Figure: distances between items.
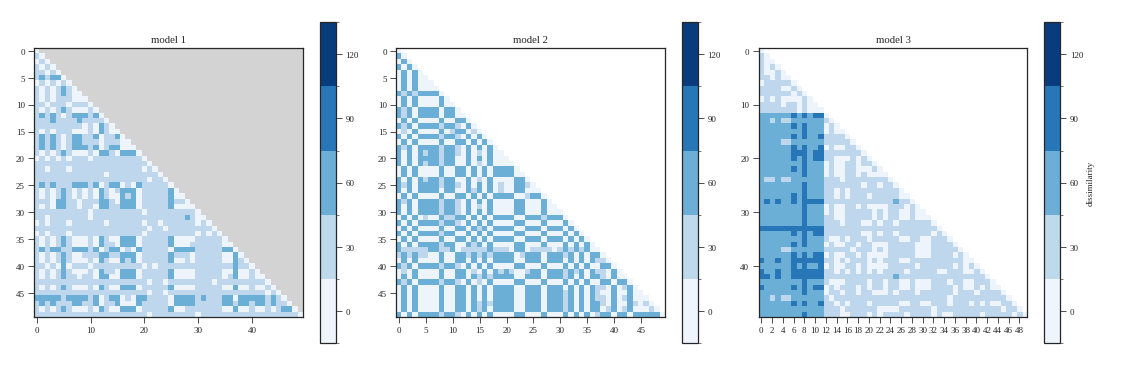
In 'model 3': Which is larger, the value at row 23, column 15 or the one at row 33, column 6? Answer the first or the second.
the second
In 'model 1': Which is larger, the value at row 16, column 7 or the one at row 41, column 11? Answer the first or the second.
the first
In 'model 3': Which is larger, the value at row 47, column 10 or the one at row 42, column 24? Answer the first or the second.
the first
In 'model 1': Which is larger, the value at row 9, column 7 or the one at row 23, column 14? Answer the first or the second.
the second
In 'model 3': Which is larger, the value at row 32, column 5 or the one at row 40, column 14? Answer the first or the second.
the first
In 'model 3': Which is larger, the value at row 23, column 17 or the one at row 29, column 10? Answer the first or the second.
the second
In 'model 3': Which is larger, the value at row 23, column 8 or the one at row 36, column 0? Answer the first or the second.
the first
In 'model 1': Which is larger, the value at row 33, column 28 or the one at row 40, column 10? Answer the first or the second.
the first
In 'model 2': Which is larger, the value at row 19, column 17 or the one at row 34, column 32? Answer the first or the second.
the first
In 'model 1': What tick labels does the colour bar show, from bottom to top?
0, 30, 60, 90, 120
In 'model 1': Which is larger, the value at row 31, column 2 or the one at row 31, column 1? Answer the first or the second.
the second
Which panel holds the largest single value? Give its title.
model 3
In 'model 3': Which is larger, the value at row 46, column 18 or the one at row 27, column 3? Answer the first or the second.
the second
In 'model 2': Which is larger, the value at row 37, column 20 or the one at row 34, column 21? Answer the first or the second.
the first
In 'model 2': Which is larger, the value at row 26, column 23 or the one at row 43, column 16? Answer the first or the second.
the first
